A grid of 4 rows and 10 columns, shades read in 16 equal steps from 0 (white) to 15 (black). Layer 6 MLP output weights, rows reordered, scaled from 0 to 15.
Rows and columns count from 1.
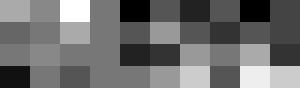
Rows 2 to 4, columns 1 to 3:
9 8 5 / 8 7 8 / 14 8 10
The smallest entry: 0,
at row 1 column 3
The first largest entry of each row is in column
5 8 5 1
